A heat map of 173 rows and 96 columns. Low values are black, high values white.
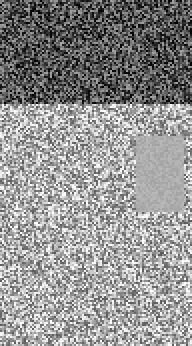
There are no regular stripes. The bottom part is higher, past a seam about 30% of the way down. In the middle right lies a patch that is calmer than the rest. The middle right is the smoothest part.
